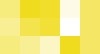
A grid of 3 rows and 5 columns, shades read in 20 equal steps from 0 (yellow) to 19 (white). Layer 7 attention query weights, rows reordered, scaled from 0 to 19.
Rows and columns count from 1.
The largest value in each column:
10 10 14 19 6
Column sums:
26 14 17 36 18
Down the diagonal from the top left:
8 4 14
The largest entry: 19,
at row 2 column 4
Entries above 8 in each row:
1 2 2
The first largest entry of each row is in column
4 4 3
